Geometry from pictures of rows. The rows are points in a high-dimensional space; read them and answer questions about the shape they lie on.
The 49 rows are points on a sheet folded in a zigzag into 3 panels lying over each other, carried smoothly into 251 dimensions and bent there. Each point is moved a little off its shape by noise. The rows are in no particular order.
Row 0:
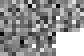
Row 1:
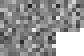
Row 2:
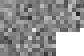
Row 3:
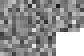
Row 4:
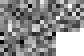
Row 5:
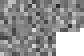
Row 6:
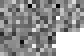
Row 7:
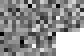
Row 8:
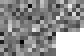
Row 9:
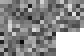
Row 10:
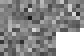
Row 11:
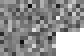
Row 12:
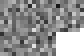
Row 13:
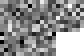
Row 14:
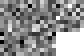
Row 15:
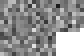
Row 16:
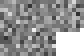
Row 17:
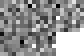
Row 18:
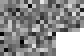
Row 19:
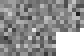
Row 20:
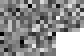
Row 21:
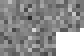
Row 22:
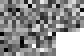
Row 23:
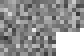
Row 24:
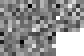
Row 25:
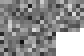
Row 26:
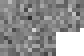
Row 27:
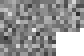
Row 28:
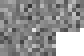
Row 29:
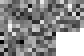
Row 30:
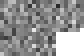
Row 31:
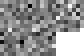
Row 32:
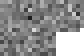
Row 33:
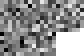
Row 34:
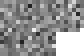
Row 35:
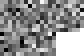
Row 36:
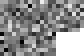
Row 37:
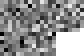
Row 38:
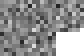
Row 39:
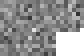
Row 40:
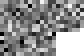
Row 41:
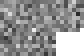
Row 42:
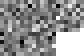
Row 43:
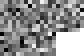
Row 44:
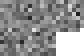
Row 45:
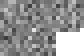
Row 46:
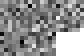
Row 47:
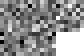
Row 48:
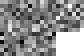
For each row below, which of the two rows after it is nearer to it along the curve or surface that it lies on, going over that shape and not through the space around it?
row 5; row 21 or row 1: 21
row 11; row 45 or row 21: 45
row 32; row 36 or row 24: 36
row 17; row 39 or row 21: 39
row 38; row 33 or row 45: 33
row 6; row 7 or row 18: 7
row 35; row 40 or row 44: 40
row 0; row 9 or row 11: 11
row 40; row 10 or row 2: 10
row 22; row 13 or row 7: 7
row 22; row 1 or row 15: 15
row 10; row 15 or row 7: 15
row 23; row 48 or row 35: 48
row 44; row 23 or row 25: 23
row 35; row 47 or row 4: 4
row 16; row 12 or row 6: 6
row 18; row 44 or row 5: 5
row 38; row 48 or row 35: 35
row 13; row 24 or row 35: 35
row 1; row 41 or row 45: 41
